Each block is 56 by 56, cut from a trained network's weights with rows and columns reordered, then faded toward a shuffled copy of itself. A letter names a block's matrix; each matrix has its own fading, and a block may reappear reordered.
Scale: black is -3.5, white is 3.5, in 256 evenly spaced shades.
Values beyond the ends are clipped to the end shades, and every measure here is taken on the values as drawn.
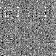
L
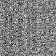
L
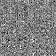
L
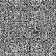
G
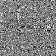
G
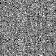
L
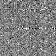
L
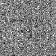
L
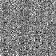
L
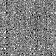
L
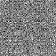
G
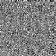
G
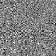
G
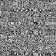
G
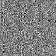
G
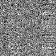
G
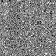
L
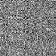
G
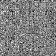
L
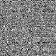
G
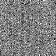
L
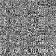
G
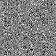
G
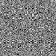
G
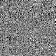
G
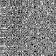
L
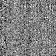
L
